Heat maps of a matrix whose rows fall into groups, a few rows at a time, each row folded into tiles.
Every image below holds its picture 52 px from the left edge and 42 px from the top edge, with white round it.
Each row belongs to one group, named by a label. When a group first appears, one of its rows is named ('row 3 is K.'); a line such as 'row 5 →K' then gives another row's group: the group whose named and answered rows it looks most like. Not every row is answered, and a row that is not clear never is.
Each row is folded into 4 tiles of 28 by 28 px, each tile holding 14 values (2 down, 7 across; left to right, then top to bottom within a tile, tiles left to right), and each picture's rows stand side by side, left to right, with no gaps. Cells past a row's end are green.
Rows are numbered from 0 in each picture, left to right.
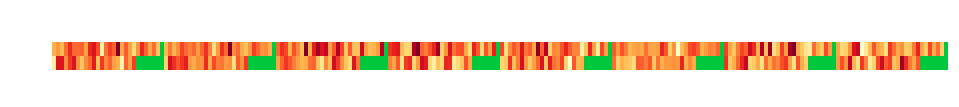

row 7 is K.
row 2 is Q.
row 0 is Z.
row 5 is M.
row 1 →Z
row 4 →Z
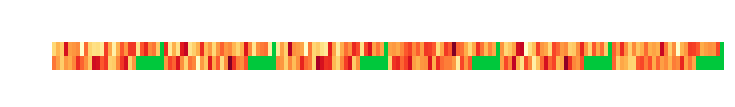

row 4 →K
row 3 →Z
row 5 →M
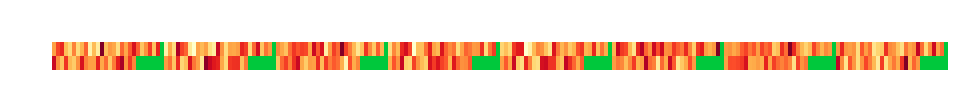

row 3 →K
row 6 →Z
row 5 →Q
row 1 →K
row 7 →M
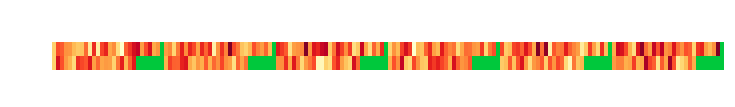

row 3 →K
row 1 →Z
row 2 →Q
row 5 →Q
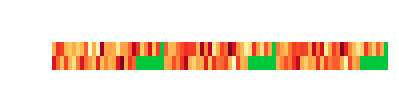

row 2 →Z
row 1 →Z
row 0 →M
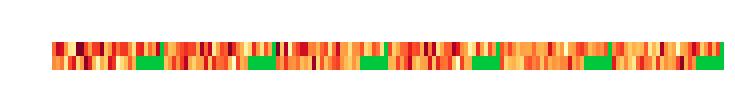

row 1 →Z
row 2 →Q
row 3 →Z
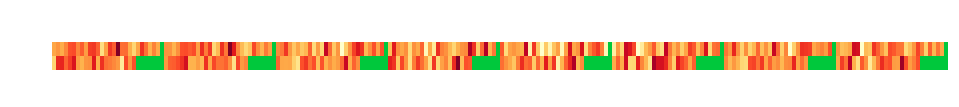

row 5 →K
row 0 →Z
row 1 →Z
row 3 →M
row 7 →K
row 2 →M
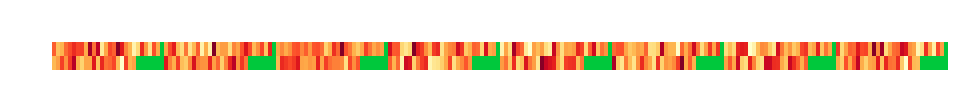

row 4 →K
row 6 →K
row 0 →Z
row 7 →Z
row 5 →M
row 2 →Z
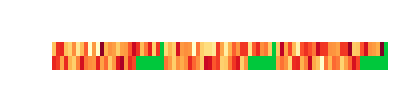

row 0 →M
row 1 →K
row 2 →Q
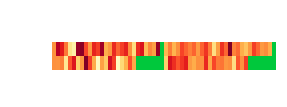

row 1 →Z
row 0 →Q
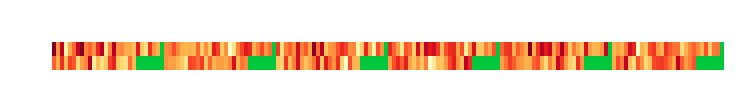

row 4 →Q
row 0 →Q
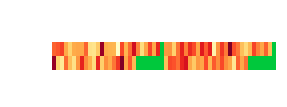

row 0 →M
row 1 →Z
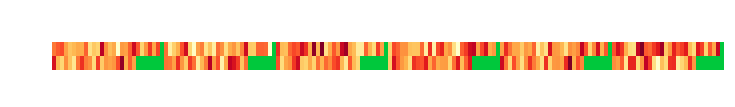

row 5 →Q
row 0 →M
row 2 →Z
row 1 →K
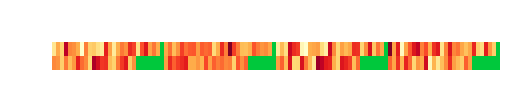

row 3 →Q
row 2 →K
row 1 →Z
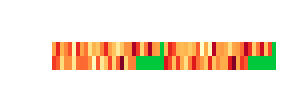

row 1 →M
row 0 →M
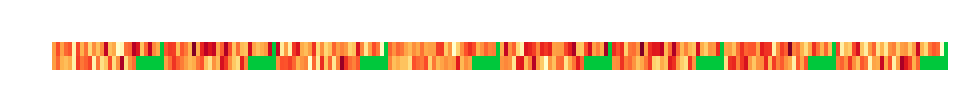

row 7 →K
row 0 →M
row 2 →K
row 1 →Q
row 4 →Q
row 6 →Z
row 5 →Q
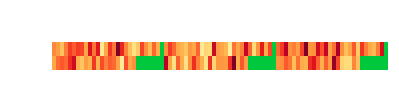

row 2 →Q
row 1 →M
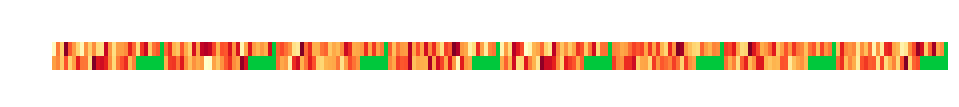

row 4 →K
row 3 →Z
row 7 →M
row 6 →Q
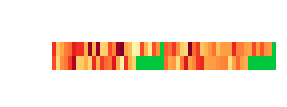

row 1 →Q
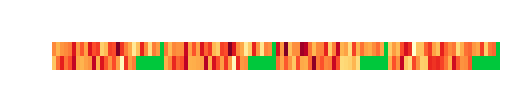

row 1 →Z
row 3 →K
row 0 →Z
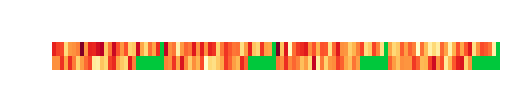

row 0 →Q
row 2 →Q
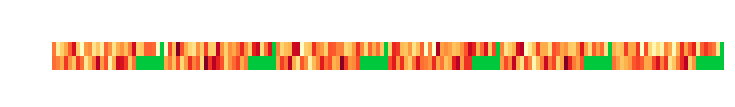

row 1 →K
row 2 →K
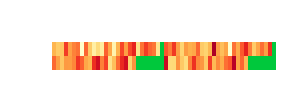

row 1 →M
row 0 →K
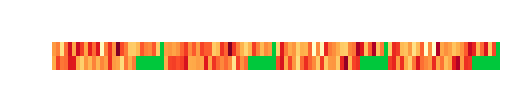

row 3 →M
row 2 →M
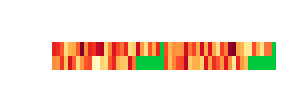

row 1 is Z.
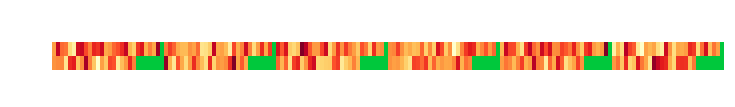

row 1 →M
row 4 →Q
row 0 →Q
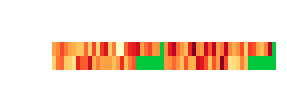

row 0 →M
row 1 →Q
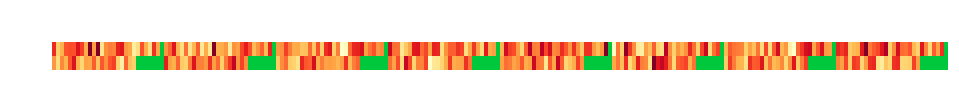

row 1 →M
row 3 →Q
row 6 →M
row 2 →M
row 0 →Z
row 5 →K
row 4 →Q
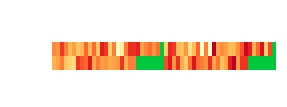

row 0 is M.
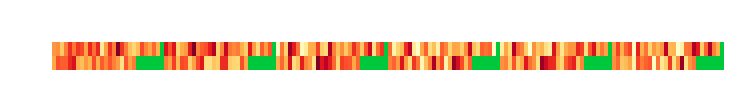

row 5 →M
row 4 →K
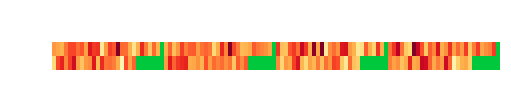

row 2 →Z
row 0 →Z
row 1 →Z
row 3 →Q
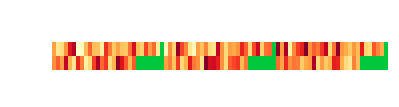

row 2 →Q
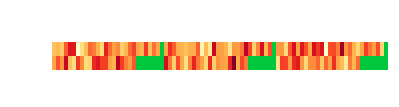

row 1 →M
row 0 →K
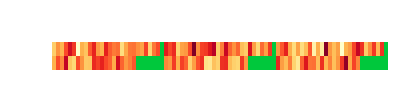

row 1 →Q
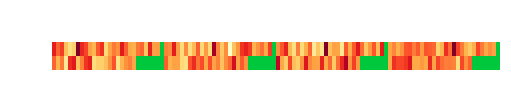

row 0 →Q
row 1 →M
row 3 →Z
